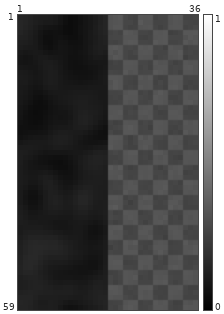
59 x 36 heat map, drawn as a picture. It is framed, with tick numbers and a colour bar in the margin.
It is made of 1 by 2 panels. Panel 1,1: very low, blotchy, faint in contrast. Panel 1,2: low, checkered, faint in contrast.
